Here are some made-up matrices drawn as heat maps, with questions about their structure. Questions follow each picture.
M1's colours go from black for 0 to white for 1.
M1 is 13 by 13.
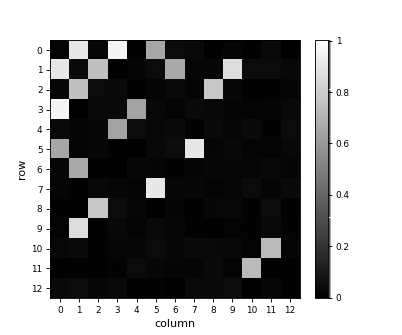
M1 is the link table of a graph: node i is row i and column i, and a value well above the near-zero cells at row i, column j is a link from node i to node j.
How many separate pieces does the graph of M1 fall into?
3
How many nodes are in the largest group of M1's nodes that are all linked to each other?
2
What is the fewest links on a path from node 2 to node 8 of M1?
1
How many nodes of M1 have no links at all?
1
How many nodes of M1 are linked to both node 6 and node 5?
0
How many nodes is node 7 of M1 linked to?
1
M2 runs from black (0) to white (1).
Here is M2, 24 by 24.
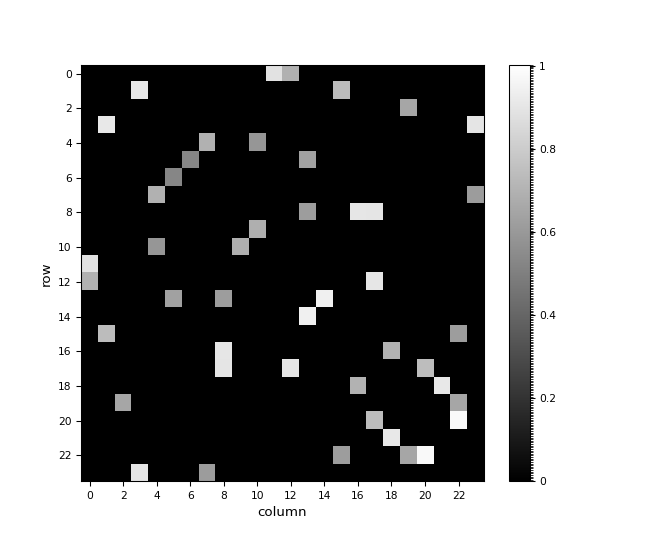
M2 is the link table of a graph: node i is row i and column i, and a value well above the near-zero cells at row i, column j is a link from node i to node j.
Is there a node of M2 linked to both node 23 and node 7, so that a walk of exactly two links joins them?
no
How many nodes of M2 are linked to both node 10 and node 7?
1
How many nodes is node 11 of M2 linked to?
1
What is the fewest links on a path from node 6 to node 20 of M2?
5
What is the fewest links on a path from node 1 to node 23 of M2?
2
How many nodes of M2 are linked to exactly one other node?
6
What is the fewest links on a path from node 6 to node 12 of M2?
5
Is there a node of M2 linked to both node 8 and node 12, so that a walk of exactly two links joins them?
yes
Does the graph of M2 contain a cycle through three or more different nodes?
no
